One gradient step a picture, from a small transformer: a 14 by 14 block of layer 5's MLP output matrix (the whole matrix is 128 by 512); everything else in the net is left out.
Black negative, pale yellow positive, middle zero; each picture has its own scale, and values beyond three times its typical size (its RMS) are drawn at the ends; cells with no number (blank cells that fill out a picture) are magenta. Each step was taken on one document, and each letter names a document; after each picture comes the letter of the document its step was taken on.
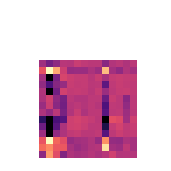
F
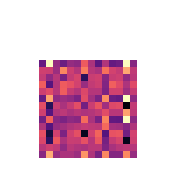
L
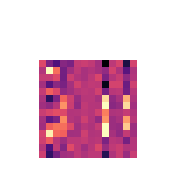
F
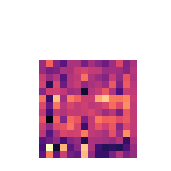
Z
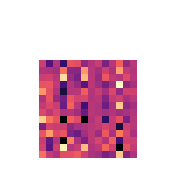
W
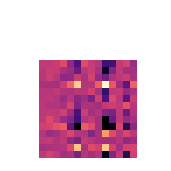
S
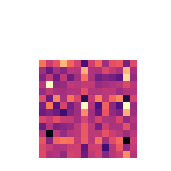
L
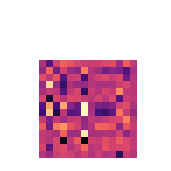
Z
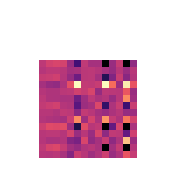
S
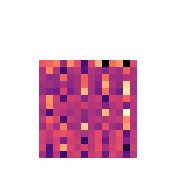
L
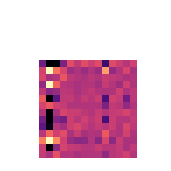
F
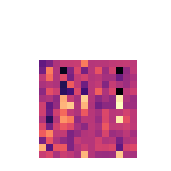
W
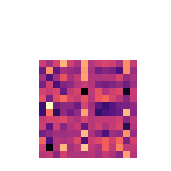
Z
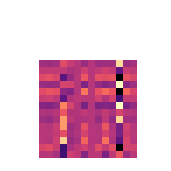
W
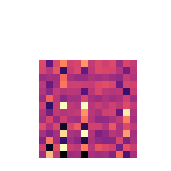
Z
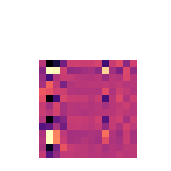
F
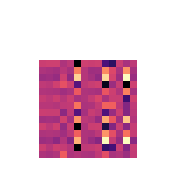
S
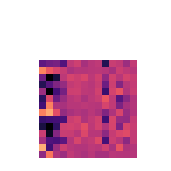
F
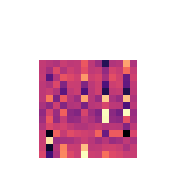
L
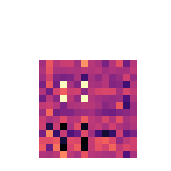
Z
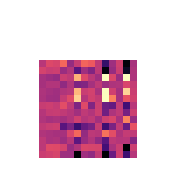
S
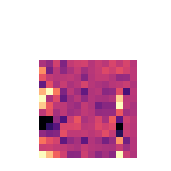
W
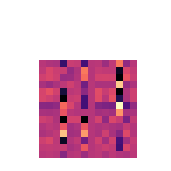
W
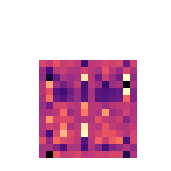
L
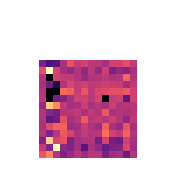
F
